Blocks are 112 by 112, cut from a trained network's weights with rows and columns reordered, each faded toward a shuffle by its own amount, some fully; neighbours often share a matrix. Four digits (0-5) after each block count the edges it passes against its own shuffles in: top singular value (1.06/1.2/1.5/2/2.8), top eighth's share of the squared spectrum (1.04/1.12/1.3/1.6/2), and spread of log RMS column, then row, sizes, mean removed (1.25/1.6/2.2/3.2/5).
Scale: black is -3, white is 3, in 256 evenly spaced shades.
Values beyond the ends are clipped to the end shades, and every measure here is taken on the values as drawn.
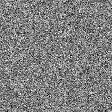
3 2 0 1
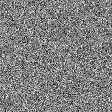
2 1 0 0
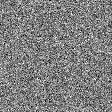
0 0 0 0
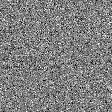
3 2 0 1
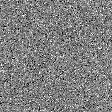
0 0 0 0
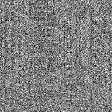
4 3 1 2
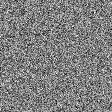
0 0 0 0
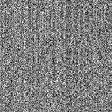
4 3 1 1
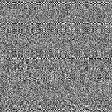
5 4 1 4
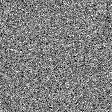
2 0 0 0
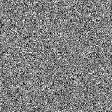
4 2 0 2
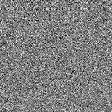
4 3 0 2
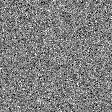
0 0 0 0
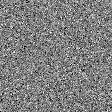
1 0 0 0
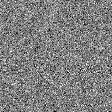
3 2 0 1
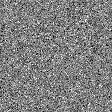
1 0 0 0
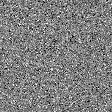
2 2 0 0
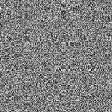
4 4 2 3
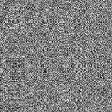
4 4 2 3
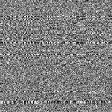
5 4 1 3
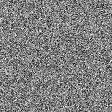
2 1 0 0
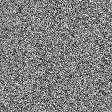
3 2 0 0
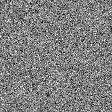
2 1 0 0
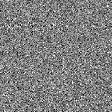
3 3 1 2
